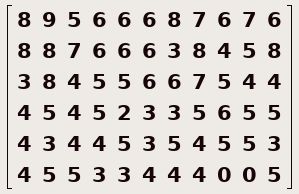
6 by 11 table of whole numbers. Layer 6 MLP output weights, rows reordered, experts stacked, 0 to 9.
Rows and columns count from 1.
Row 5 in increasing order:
3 3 3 4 4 4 4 5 5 5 5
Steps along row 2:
same down down same same down up down up up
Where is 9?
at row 1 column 2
